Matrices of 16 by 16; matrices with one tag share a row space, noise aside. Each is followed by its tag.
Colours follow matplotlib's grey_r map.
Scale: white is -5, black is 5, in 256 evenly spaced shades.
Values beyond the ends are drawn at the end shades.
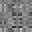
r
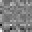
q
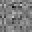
r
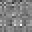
r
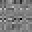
r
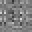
r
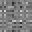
r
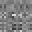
r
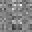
r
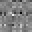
r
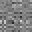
r
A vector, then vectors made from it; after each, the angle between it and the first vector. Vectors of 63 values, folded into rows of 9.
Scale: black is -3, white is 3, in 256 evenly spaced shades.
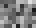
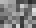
nearly opposite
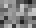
nearly opposite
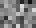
nearly opposite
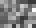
nearly opposite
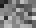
orthogonal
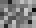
partly aligned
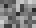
nearly parallel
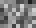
nearly opposite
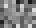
nearly opposite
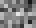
partly opposed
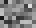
orthogonal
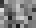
partly aligned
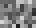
nearly parallel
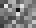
partly opposed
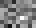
partly aligned
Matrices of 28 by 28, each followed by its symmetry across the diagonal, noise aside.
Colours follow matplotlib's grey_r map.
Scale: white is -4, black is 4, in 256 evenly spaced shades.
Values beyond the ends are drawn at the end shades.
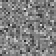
antisymmetric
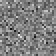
neither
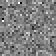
antisymmetric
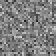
antisymmetric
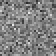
neither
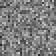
neither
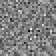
antisymmetric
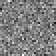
antisymmetric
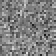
neither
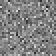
neither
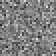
antisymmetric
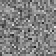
neither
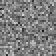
neither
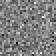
antisymmetric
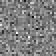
antisymmetric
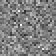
neither
